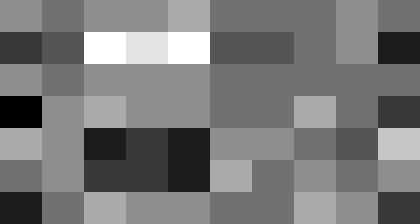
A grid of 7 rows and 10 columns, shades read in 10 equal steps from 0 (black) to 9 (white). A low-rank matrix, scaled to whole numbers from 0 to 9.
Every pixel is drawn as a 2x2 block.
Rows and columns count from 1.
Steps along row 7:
up up down same down same up down down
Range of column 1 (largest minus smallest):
6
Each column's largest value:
6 5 9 8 9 6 5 6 5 7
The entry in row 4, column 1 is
0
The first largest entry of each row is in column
5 3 1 3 10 6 3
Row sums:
46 47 44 41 39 38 42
